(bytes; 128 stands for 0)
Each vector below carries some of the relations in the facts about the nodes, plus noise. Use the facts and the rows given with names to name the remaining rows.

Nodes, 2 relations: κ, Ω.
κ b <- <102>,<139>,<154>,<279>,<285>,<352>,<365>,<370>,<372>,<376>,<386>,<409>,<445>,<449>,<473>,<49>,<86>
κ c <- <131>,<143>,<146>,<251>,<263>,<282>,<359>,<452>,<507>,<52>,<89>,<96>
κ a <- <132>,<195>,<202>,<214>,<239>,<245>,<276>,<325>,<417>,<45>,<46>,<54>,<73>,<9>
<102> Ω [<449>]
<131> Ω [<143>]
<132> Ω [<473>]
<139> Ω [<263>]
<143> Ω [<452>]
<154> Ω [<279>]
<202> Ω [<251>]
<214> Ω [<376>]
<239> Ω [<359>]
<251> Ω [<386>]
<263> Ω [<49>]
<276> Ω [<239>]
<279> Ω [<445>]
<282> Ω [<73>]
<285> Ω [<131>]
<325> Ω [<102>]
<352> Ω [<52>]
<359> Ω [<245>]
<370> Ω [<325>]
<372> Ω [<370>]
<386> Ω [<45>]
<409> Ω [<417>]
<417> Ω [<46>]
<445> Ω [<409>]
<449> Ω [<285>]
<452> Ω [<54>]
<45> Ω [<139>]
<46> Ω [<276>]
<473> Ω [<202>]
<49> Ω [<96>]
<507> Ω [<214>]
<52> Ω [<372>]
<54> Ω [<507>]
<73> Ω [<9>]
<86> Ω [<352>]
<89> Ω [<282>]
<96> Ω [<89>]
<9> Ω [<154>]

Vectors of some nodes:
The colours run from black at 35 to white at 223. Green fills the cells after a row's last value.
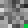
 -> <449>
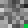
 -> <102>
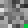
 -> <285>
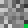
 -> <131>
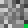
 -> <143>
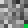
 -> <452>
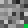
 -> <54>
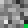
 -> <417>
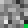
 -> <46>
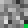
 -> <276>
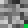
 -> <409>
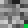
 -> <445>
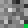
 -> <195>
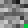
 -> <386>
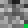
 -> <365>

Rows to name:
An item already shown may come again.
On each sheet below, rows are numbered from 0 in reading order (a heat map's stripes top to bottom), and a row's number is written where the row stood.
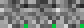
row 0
<102>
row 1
<372>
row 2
<449>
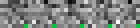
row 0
<372>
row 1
<45>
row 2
<376>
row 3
<452>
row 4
<263>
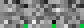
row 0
<202>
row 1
<282>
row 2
<285>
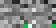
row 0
<473>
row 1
<251>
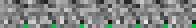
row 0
<132>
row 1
<409>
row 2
<239>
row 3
<146>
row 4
<9>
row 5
<417>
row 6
<359>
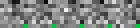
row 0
<376>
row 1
<49>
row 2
<245>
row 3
<49>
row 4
<452>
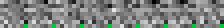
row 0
<52>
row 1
<139>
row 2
<507>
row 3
<325>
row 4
<285>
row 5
<154>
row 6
<279>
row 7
<239>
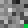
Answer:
<214>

